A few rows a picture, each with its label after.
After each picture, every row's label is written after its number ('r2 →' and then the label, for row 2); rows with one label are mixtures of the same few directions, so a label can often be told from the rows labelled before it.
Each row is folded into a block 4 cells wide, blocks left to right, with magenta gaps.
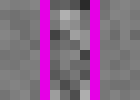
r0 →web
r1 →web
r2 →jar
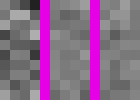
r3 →web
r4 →web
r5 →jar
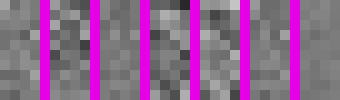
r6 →jar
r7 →web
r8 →jar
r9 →web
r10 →web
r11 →jar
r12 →jar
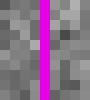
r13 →web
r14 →jar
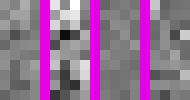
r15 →jar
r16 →jar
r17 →web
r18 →jar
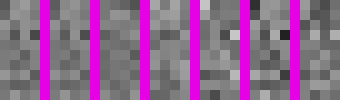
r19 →jar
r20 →jar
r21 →web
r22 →jar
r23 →jar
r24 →jar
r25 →jar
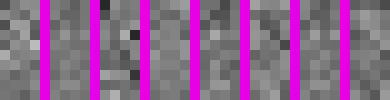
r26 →web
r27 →jar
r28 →jar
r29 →web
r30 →jar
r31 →web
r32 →jar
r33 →web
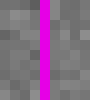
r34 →web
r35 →jar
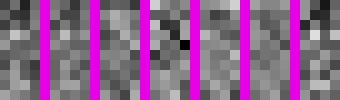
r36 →jar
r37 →jar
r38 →web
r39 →web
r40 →web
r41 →web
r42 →jar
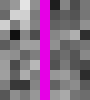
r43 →jar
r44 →jar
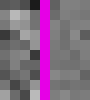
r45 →web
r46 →jar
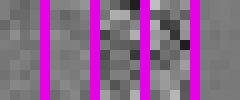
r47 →jar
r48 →web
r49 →web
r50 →web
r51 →jar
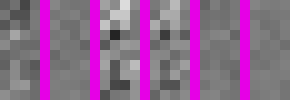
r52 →jar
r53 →web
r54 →jar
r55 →jar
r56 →jar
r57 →web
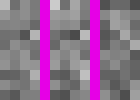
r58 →jar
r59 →jar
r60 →web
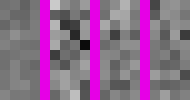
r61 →jar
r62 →web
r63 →jar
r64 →jar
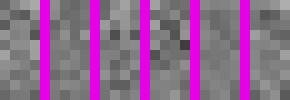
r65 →web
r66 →jar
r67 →jar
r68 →web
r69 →web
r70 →web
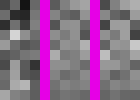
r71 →jar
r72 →web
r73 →web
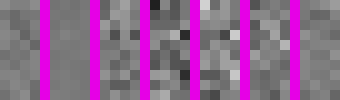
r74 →web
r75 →jar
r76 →jar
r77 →jar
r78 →jar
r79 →web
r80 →web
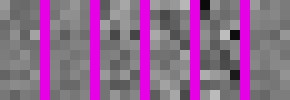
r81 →jar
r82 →jar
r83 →jar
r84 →web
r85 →jar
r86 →jar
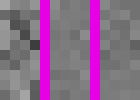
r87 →web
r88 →jar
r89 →web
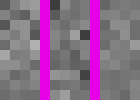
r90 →web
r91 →jar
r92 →web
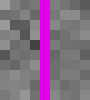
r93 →web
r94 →web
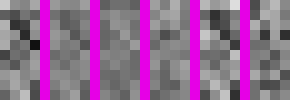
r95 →web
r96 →web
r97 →web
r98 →jar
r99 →web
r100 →jar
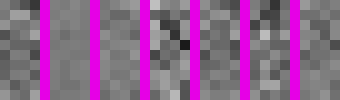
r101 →web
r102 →jar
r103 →web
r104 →web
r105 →web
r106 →jar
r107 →web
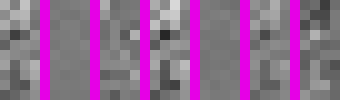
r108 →jar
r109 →web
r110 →jar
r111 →jar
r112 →web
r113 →jar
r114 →jar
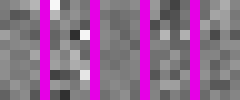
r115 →web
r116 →jar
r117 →web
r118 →jar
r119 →jar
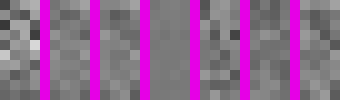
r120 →web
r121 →web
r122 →web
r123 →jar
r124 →jar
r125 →jar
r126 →web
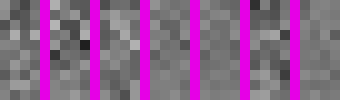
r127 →jar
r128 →web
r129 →web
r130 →web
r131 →web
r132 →jar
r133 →jar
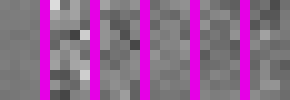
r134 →jar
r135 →jar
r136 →web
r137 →web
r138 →web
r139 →jar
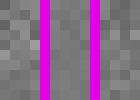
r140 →web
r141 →web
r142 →jar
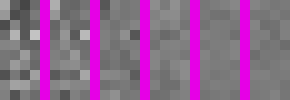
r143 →jar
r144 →jar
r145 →jar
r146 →jar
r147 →web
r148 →web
